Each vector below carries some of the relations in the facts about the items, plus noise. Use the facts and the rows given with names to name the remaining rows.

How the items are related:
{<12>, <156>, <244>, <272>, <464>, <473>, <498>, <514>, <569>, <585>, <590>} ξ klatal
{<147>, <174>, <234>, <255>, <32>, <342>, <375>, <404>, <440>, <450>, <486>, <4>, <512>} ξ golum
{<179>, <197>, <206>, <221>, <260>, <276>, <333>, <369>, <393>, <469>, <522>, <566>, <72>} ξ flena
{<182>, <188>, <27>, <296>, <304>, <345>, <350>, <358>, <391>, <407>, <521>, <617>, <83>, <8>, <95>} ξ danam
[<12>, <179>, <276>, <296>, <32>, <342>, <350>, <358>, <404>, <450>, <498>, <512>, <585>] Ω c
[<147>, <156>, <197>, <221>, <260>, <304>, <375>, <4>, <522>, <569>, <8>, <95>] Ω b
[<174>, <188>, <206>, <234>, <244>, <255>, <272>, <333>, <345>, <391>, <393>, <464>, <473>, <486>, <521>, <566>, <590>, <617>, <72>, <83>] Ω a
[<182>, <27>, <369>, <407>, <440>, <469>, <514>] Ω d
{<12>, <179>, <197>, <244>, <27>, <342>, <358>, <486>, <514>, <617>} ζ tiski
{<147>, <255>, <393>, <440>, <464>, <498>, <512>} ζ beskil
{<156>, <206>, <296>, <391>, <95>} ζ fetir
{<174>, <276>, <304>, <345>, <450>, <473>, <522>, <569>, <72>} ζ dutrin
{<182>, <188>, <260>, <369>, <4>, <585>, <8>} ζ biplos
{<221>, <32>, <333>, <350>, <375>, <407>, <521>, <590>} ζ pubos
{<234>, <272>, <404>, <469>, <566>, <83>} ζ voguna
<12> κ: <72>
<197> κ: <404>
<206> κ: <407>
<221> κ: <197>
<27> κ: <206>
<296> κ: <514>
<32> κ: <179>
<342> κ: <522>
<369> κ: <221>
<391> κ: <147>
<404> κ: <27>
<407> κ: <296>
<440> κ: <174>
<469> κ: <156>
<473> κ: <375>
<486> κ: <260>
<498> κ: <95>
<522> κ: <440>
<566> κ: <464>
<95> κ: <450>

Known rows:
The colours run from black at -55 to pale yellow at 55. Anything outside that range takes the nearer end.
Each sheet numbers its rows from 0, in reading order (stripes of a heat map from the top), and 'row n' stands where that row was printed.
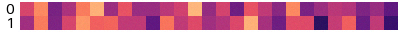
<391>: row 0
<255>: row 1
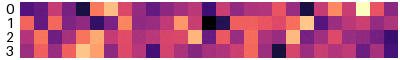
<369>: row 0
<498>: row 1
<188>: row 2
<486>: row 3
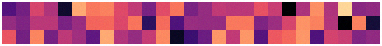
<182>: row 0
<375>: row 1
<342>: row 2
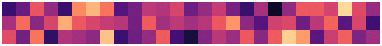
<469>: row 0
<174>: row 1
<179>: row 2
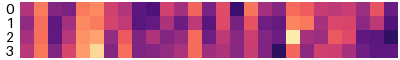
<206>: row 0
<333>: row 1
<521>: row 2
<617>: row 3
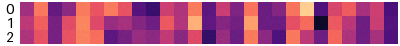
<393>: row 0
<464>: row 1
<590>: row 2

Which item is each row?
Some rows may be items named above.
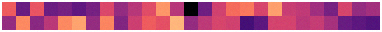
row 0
<585>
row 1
<83>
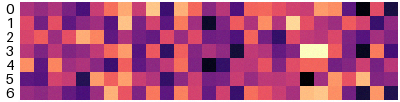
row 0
<8>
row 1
<350>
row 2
<244>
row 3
<197>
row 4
<12>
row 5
<407>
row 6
<260>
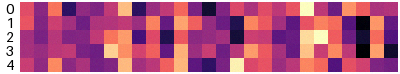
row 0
<276>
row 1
<156>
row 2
<197>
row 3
<147>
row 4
<404>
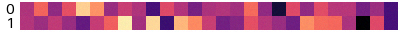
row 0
<486>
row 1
<304>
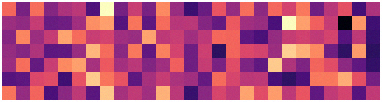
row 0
<358>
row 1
<522>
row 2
<234>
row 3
<260>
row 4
<521>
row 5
<440>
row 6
<296>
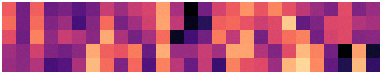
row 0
<585>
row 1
<498>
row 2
<342>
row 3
<4>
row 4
<260>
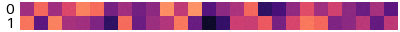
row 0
<272>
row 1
<12>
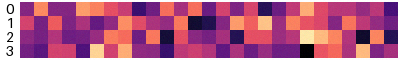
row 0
<566>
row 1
<32>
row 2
<221>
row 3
<27>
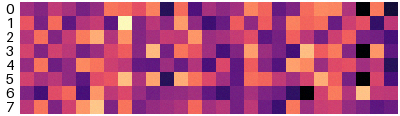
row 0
<375>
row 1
<358>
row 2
<345>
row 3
<569>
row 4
<333>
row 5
<95>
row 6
<514>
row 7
<617>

